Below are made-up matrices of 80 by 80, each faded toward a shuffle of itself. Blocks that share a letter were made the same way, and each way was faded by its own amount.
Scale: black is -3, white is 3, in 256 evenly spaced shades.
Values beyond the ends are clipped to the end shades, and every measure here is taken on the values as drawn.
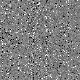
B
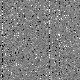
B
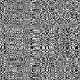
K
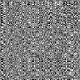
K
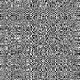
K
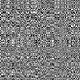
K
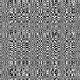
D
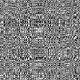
K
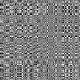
D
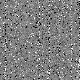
B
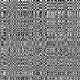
D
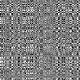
D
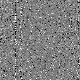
B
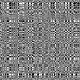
D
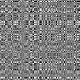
D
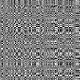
D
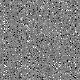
B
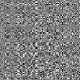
K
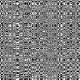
D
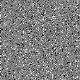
B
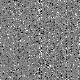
B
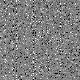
B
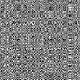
K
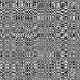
D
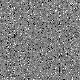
B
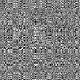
K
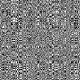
K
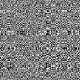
K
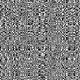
K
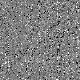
B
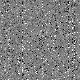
B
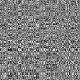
K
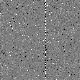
B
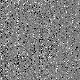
B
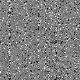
B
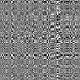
D
